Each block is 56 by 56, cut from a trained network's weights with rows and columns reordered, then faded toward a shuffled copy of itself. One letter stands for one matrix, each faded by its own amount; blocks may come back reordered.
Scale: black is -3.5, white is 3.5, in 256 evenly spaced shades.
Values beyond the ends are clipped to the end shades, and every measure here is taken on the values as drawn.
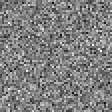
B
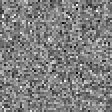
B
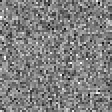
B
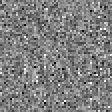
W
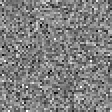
B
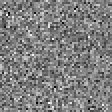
B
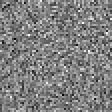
B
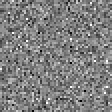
W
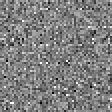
W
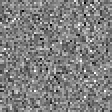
W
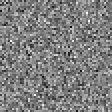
B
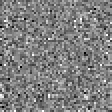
W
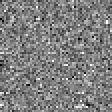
W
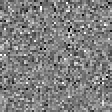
W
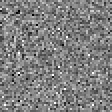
W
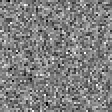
B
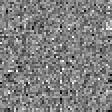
W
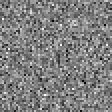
B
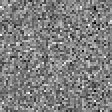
B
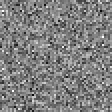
B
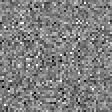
W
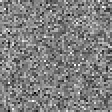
B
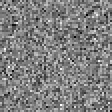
B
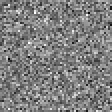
B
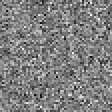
B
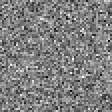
B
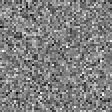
B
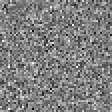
B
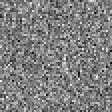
B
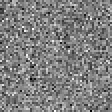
B
